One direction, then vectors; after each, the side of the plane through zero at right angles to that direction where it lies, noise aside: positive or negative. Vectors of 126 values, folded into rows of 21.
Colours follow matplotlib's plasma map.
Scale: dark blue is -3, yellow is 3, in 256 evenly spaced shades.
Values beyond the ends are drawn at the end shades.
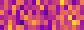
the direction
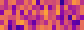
negative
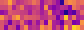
negative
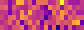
positive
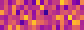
positive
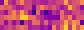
positive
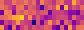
negative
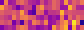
positive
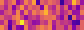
negative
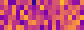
positive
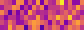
positive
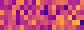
positive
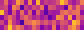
positive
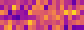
positive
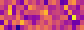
negative
